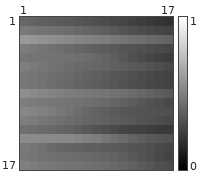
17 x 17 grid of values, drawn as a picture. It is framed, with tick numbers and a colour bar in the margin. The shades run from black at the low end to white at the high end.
Slope: up to the left. Grain: streaks across. Average level on the scale: 40%.
